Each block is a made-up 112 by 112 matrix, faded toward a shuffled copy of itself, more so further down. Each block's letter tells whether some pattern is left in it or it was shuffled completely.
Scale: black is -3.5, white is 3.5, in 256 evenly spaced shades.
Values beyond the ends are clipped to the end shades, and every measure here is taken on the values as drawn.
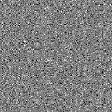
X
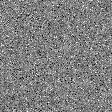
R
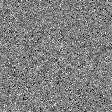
R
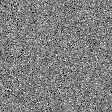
R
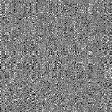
X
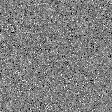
R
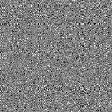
X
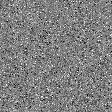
R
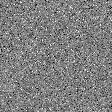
R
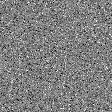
R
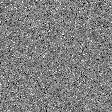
R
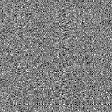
X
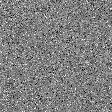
R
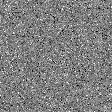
R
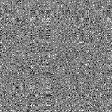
X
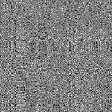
X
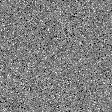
R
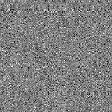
X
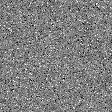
R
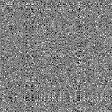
X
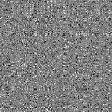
X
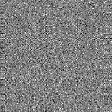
X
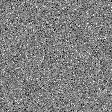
R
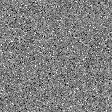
R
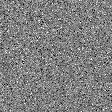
R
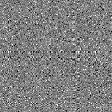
X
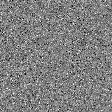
R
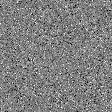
R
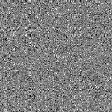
X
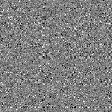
X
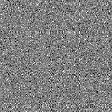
X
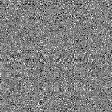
X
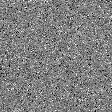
R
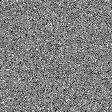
R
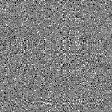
X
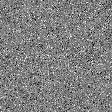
R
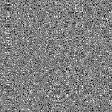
X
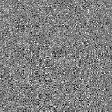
X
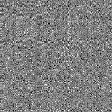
X
